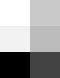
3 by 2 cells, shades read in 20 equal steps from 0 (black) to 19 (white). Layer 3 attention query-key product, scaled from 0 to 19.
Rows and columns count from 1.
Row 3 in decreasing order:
5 0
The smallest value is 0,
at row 3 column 1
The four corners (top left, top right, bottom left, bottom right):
19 15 0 5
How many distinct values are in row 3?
2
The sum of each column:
37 34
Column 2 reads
15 14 5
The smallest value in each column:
0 5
